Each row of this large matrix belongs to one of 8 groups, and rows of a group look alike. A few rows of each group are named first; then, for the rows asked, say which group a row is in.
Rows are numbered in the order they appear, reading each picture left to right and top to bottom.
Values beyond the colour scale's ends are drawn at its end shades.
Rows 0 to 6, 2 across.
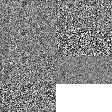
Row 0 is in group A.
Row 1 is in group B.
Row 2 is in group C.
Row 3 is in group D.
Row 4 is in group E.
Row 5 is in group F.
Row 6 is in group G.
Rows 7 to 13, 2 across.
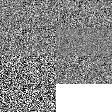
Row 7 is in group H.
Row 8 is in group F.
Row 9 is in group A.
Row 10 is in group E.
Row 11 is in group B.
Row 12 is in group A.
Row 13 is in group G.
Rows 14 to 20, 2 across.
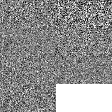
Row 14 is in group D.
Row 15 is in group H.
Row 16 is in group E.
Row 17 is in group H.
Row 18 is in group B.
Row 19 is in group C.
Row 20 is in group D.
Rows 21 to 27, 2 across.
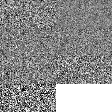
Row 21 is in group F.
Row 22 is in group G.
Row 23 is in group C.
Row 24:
E
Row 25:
F
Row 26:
B
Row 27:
C
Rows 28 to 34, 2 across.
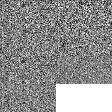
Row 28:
C
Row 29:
H
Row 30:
H
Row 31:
F
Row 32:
C
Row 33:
B
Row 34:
F
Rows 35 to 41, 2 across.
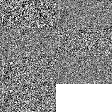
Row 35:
D
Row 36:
E
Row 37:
C
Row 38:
H
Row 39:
E
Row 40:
D
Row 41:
E
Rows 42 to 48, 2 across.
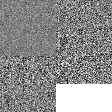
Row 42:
H
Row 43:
D
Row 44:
H
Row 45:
E
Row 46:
A
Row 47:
B
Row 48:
F
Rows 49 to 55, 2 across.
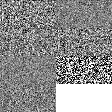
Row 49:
F
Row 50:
H
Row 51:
A
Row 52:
F
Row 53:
F
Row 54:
G
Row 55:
D
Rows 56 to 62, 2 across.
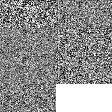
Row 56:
A
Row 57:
F
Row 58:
H
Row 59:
H
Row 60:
A
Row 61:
F
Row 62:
D
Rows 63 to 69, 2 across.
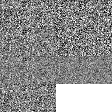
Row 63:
E
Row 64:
G
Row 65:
A
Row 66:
B
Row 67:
A
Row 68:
G
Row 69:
E
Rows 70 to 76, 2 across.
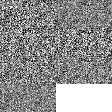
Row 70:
E
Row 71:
H
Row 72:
A
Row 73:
H
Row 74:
H
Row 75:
H
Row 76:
E
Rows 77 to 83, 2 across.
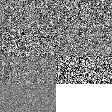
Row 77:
D
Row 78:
D
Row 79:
C
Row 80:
G
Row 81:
E
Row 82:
F
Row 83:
H
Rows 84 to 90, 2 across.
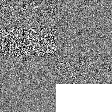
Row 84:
G
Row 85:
B
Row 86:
F
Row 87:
C
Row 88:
A
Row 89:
G
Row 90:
B
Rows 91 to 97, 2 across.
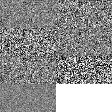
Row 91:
H
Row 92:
A
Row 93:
F
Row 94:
G
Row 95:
H
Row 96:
C
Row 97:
H
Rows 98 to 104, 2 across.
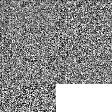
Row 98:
C
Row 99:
C
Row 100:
B
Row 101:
B
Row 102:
H
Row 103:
C
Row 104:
H
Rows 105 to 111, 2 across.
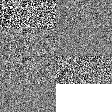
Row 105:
E
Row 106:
D
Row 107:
A
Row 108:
G
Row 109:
A
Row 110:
B
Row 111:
F
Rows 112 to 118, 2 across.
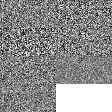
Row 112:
B
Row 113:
G
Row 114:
C
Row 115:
F
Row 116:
D
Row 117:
A
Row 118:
E
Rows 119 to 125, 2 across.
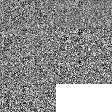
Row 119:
D
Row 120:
A
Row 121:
E
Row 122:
A
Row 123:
D
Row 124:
G
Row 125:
F
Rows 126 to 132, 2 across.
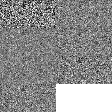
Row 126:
G
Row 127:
G
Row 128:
C
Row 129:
G
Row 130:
D
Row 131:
C
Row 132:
C
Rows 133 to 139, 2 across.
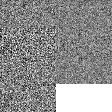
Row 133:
G
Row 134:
G
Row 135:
B
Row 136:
F
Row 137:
H
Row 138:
A
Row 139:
E
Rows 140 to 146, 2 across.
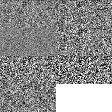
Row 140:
A
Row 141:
C
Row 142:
D
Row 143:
A
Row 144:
G
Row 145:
G
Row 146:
D
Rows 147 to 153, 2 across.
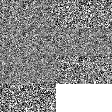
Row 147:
G
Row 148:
H
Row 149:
G
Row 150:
G
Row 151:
E
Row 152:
A
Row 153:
C
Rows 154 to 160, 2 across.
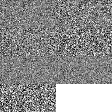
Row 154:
G
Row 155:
G
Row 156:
B
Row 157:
D
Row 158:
H
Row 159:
F
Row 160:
B
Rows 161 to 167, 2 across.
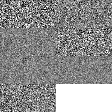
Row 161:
C
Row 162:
D
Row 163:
E
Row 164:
H
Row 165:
A
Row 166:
G
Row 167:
B
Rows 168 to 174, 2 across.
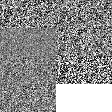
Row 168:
E
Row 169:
D
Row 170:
B
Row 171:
A
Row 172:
D
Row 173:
E
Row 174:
H
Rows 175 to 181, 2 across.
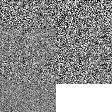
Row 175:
G
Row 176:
B
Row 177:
A
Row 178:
G
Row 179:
G
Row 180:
G
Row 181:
B
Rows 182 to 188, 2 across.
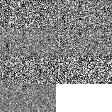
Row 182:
C
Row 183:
F
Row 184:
F
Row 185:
G
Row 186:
D
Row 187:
H
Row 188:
A
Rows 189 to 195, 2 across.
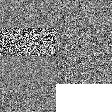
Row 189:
D
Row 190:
F
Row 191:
G
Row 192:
D
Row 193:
H
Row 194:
C
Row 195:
E
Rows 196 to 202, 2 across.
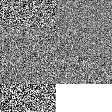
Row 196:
G
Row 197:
B
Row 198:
F
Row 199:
B
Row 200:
B
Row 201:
A
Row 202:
B
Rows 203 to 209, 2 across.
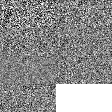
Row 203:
E
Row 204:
A
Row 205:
D
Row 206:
E
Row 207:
A
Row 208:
C
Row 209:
H
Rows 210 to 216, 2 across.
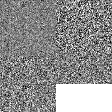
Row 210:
C
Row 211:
D
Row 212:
F
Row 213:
G
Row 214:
D
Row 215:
D
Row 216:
A
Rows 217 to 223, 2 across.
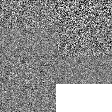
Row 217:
B
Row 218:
G
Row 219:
H
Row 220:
D
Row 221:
C
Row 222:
C
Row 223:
H
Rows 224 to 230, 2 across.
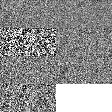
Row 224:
B
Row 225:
C
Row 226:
A
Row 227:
H
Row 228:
B
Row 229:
E
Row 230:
A
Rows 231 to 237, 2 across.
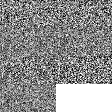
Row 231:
F
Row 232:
G
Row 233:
D
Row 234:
E
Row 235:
D
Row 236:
E
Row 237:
F
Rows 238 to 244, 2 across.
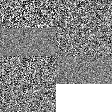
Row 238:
D
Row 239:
C
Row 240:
G
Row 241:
G
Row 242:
H
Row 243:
B
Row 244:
G
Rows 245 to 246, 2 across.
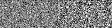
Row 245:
H
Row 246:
H
